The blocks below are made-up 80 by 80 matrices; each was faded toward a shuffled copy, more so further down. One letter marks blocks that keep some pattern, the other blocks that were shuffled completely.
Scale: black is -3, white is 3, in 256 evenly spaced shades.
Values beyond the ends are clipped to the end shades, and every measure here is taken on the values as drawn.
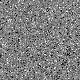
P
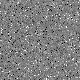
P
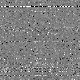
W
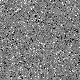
P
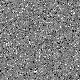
P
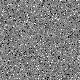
P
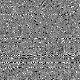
W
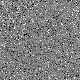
P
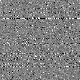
W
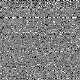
W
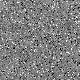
P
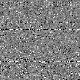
W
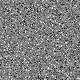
P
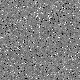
P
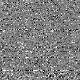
W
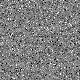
P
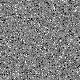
P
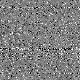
W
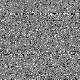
W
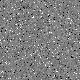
P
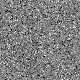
P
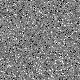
P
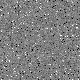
P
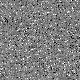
P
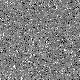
P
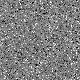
P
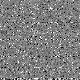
W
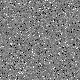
P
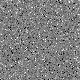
P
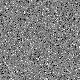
P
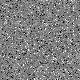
P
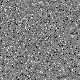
P
